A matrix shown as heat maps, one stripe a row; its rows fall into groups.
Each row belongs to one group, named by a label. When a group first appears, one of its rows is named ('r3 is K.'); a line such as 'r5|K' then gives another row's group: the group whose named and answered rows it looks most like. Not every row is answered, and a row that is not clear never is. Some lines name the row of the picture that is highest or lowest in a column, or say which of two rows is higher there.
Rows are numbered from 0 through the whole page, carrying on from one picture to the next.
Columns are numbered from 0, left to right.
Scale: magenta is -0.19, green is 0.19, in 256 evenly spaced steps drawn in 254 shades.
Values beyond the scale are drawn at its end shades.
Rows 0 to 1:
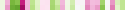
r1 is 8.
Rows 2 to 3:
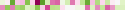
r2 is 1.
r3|8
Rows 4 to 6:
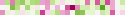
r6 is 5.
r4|8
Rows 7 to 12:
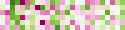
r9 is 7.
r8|1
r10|8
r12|7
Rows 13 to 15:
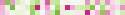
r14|5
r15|8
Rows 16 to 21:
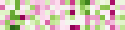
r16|1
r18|1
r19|8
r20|8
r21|1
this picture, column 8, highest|21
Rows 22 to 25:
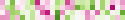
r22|5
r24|7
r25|7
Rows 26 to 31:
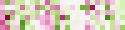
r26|8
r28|8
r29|7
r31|7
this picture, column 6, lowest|27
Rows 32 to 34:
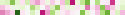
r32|1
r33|8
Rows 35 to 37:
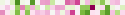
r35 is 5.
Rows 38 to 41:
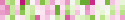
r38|1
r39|7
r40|7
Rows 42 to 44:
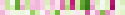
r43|1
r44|8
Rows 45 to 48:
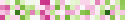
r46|7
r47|5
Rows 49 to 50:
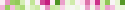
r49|7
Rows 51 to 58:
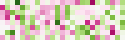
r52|7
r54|7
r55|7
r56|1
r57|1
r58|8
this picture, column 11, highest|55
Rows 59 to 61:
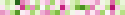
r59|8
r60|1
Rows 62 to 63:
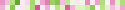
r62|8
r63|5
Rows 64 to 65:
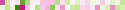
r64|7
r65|8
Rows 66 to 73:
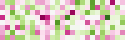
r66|5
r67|8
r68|5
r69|7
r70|7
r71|7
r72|5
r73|8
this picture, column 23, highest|67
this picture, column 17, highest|68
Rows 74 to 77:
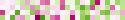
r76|5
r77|1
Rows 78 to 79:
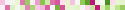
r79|7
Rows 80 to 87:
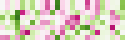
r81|7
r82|8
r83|1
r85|1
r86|8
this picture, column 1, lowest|87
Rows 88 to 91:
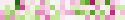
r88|1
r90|5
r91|8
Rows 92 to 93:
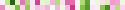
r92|1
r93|5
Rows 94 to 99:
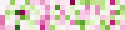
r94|5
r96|8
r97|7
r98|5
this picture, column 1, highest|96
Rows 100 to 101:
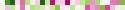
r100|1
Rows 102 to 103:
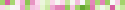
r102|1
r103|1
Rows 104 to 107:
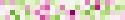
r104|8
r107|5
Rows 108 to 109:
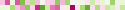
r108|7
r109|1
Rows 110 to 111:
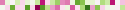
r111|1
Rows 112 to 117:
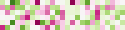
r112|1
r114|7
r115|8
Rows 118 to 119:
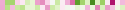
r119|8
